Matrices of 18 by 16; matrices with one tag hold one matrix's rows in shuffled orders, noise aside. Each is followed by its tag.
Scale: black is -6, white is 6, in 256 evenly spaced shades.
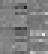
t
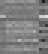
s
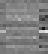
s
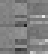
t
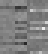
t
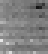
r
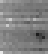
r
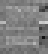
s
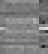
s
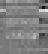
s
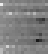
r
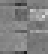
t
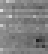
r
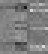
t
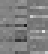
t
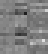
t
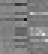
t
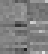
t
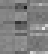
t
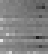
r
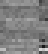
s
